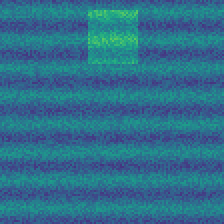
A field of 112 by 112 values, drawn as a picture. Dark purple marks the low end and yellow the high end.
Stripes: horizontal, repeating 8 times. Ninth with the highest average: top middle. Slope: none. Odd patch: higher, in the top middle.
